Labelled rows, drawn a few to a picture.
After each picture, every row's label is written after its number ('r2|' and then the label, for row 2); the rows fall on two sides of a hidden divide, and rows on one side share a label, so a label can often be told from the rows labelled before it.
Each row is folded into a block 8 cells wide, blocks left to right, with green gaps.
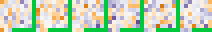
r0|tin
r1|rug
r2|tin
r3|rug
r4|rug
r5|rug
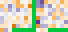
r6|rug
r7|rug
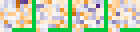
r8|rug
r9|rug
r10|rug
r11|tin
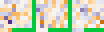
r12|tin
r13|rug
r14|rug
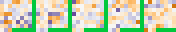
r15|rug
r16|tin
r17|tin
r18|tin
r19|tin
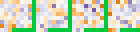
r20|rug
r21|tin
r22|rug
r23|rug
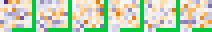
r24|rug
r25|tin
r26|rug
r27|rug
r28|rug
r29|tin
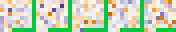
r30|rug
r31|rug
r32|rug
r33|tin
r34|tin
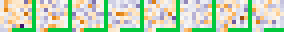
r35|tin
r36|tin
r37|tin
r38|tin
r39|tin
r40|tin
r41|rug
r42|tin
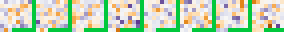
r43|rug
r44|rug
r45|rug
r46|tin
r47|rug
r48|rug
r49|rug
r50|tin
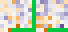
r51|tin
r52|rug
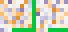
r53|rug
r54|tin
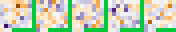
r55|rug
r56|rug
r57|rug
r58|rug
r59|rug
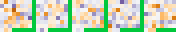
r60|rug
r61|rug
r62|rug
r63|rug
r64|tin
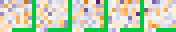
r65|tin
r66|rug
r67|rug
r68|rug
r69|rug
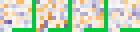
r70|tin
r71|rug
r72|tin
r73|rug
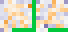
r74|rug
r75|rug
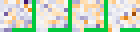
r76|rug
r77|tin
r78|rug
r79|tin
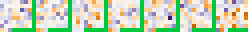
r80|rug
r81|tin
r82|rug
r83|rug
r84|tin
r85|rug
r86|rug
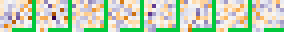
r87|rug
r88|rug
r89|tin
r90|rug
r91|rug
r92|tin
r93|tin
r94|tin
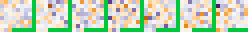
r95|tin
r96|tin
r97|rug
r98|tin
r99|tin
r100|rug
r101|rug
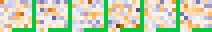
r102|rug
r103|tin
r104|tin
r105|tin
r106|rug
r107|tin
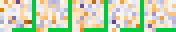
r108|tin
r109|tin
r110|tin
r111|rug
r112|tin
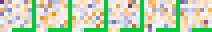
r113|tin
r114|tin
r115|tin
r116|tin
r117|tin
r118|rug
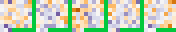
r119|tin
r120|rug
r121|rug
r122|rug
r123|rug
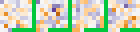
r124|tin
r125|tin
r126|rug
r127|tin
